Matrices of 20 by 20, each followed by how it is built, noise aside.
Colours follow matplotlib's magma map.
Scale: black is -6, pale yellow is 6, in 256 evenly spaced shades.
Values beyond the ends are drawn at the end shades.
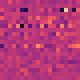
uneven rows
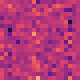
uneven columns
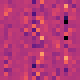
uneven columns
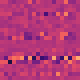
uneven rows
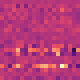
uneven rows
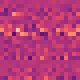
uneven rows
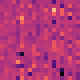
uneven columns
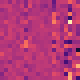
uneven columns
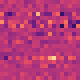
uneven rows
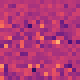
uneven rows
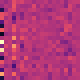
uneven columns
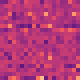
uneven rows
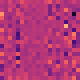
uneven columns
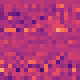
uneven rows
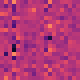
uneven columns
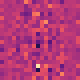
uneven columns
